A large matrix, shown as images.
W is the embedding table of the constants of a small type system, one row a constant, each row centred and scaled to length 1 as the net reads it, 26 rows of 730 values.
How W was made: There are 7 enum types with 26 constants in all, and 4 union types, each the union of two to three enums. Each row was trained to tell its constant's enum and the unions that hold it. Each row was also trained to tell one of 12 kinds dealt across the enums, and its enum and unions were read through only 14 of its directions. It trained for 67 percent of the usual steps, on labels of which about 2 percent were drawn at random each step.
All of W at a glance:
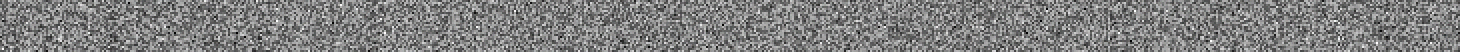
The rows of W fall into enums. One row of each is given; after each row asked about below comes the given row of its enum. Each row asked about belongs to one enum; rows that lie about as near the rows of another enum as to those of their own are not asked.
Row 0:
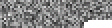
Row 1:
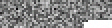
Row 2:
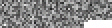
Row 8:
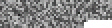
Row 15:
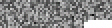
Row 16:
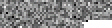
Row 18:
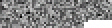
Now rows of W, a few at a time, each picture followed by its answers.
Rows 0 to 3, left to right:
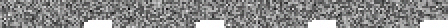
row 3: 15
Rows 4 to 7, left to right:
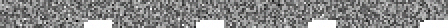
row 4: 2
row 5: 2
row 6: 8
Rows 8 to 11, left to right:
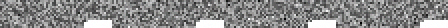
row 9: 8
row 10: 2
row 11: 8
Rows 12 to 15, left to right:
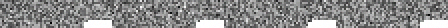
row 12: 1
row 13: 18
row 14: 18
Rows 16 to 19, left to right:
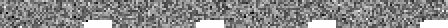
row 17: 1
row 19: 2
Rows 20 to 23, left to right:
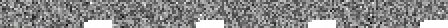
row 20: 0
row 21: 1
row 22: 15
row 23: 8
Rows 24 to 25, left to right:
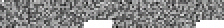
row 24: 1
